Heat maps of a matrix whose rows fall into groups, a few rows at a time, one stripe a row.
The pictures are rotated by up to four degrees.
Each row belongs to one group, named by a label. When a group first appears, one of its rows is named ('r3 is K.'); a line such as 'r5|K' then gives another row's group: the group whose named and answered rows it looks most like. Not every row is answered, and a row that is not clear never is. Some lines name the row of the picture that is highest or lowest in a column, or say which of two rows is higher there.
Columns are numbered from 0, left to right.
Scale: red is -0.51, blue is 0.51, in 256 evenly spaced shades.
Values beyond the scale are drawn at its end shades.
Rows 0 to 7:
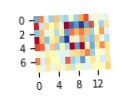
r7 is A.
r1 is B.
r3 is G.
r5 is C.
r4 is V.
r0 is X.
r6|B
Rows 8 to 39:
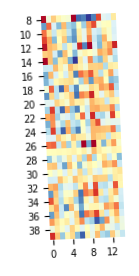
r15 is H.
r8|B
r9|X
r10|G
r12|V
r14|G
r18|X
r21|X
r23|X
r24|X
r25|H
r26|V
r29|X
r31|H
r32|V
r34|G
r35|X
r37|B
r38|X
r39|G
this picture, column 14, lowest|12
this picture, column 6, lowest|8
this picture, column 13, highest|17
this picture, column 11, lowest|8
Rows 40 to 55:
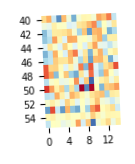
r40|X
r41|C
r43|H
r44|X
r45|H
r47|V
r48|G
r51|H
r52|X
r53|X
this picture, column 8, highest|50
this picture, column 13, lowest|40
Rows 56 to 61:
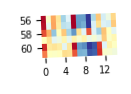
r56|B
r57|B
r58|G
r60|B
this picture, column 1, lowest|58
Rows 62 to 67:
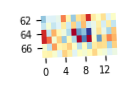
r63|A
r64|B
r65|V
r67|X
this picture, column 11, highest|65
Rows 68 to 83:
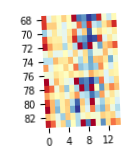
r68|B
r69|V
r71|B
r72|V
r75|B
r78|V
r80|G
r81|G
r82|X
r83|V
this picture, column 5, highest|81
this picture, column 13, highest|74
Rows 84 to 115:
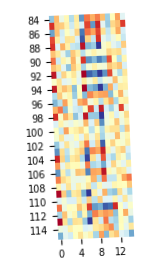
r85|V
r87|G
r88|B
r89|X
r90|B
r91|X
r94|B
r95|C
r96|H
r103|C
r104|G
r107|V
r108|A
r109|G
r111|B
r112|C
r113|G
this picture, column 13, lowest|97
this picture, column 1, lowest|97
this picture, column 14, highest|115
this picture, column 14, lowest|85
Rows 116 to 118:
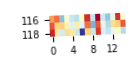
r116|V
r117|V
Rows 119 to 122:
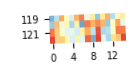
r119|H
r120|C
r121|V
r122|V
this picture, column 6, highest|120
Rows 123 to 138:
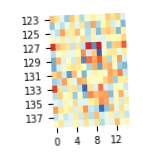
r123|X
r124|A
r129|C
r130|A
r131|X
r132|H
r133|G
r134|C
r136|B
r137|A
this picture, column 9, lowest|127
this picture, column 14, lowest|127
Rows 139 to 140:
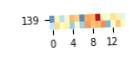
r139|C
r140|C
